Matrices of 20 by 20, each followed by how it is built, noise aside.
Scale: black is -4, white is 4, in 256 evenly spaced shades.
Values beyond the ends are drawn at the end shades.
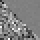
lower triangular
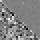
lower triangular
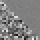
lower triangular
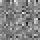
low rank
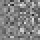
low rank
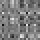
low rank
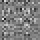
low rank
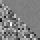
lower triangular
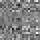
low rank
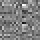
low rank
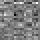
low rank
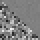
lower triangular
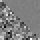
lower triangular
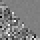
lower triangular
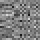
low rank
